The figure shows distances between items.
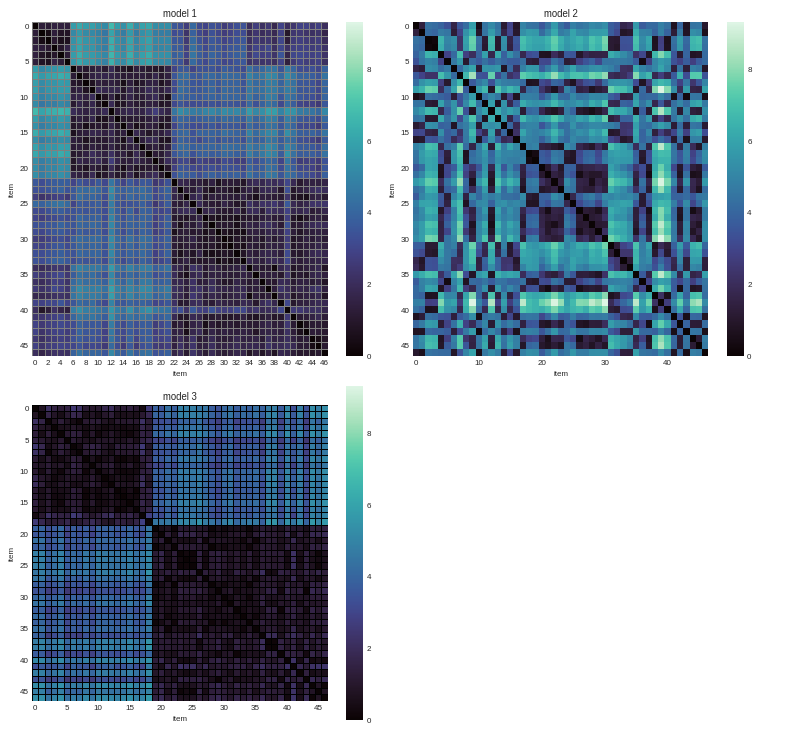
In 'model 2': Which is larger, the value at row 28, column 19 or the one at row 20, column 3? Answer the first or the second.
the second
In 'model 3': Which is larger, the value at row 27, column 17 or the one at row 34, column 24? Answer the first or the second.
the first
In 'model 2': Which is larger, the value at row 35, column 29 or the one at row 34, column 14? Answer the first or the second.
the second
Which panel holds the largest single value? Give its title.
model 2
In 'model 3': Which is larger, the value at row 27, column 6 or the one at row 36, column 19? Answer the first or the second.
the first
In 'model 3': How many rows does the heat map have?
47
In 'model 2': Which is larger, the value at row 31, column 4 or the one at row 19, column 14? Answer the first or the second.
the first
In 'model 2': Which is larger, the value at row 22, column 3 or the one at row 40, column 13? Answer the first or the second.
the first
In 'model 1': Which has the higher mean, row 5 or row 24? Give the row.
5
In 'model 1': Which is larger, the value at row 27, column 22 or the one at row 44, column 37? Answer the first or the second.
the second
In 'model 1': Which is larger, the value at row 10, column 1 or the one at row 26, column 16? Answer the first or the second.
the first
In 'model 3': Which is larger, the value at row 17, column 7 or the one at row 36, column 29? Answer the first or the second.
the first
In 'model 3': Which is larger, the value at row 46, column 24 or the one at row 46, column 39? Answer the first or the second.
the second
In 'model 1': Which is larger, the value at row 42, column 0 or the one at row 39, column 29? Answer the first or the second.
the first
